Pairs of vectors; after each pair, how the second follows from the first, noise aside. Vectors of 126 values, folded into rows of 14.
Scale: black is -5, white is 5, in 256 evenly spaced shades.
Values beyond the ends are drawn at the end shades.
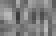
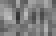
copied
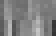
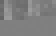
partly zeroed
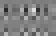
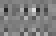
copied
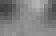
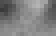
copied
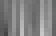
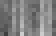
copied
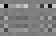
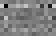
copied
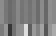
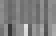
copied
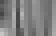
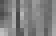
copied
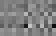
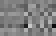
copied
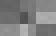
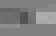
partly zeroed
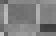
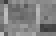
copied
